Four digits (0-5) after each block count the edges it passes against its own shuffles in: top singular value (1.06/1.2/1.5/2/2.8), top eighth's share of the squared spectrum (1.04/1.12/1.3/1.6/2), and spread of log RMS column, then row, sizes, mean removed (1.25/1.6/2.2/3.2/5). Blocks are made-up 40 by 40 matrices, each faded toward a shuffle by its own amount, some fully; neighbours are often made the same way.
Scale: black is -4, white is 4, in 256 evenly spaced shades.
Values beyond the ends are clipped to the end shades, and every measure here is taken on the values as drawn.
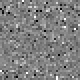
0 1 0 1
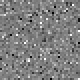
0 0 0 0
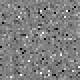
0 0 0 0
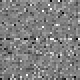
2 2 0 2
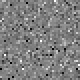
0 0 0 0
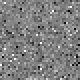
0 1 0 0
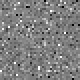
0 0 0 0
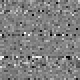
2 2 0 2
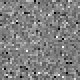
0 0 0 1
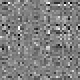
4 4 3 2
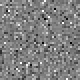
2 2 0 0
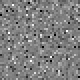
1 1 0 0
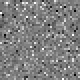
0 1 0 0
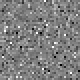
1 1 0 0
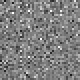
3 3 1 1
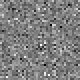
3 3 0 1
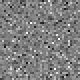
1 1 0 0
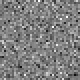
2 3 0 1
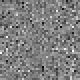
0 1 2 0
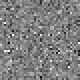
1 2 2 0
